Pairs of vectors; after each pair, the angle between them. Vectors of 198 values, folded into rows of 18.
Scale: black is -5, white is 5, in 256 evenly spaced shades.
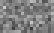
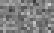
orthogonal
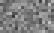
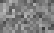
partly opposed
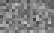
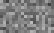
partly aligned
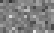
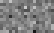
nearly opposite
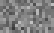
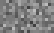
partly opposed
